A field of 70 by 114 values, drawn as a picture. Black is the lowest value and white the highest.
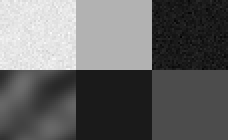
The table splits into 2 rows of 3 panels. Panel 1,1: very high, fine-grained, faint in contrast. Panel 1,2: high, flat. Panel 1,3: very low, fine-grained, faint in contrast. Panel 2,1: low, smooth. Panel 2,2: very low, flat. Panel 2,3: low, flat.
